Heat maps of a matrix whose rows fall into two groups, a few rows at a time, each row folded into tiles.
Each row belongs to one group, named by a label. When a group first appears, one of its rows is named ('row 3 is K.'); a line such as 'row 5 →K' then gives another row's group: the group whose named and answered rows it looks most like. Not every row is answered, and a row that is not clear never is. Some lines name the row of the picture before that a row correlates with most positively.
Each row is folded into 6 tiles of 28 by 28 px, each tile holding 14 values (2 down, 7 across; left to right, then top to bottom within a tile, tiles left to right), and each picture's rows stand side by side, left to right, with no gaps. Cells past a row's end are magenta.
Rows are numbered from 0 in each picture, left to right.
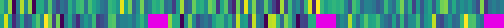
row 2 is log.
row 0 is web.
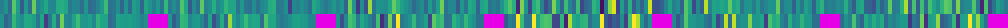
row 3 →log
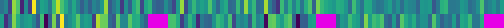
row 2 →log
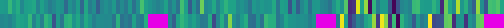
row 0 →log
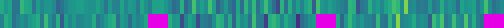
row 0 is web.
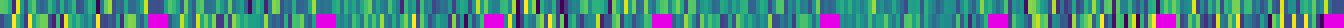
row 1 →log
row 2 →log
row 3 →web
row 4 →log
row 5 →log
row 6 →web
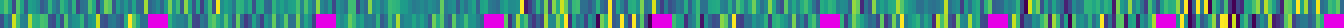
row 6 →web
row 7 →web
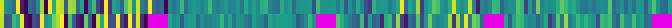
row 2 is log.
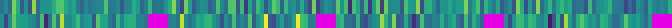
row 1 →log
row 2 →web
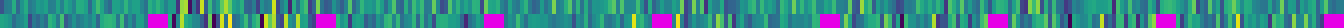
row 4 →web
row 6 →web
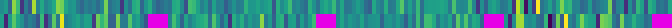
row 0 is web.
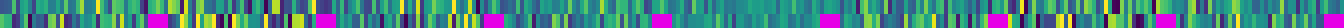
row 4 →web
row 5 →web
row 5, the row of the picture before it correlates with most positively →1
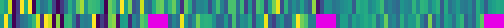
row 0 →web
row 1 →log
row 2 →web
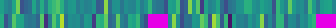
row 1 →web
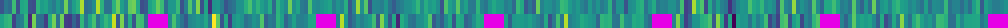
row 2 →web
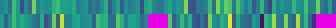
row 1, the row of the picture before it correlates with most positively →3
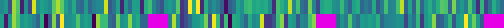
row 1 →web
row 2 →log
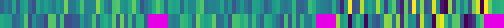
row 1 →log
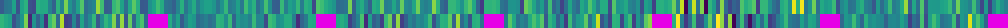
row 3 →web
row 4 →web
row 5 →log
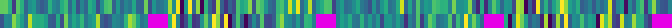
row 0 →log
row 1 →web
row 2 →log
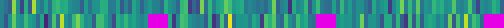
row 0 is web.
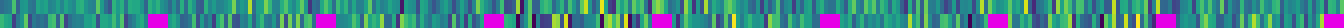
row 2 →log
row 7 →web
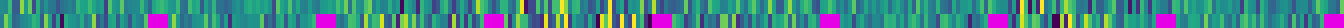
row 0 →web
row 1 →web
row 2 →log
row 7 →log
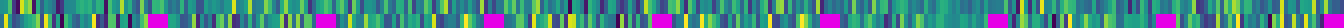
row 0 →web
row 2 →log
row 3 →log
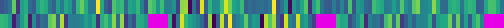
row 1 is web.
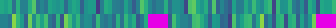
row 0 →log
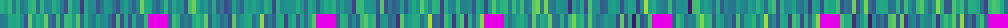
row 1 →web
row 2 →web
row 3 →log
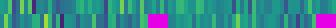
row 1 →log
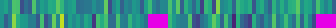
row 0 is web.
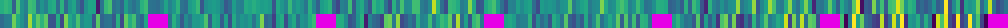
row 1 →web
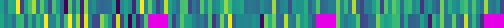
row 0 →log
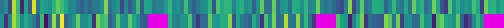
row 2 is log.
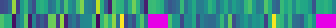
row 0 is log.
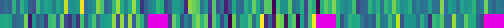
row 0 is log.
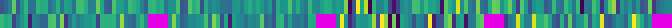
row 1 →web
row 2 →web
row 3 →log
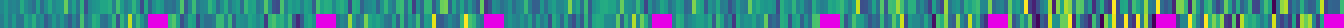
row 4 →web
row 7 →log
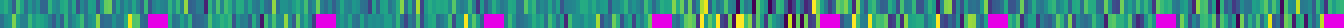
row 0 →log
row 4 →log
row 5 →log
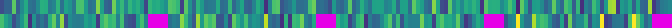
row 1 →log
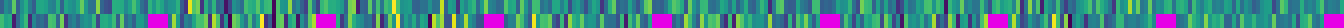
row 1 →web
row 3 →log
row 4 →log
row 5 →web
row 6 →web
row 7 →log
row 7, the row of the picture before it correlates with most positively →1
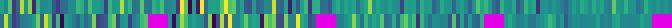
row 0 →web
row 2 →log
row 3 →web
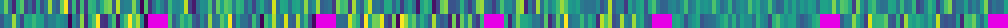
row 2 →log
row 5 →log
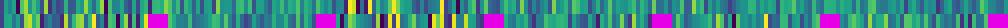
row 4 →web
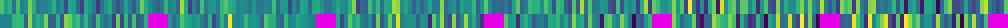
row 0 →log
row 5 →log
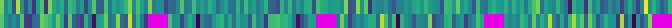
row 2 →web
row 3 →log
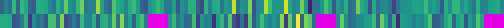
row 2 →web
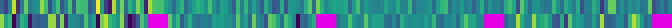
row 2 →log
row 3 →log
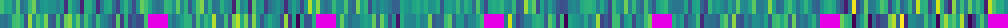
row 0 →log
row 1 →log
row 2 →web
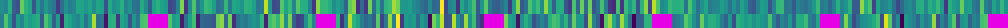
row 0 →web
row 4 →log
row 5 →web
